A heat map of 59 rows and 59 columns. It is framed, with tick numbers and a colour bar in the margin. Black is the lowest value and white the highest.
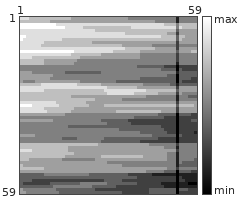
Column 53 differs from the columns beside it. The top left is the ninth with the highest average. The field climbs toward the top left. Horizontal stripes repeat 3 times down the table. The grain runs across in streaks. The ninth with the lowest average is the bottom right.
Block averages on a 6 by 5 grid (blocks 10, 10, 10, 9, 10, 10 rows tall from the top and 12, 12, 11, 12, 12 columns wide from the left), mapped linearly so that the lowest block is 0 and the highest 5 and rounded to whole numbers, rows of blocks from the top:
54443
43322
44332
32221
33321
22110
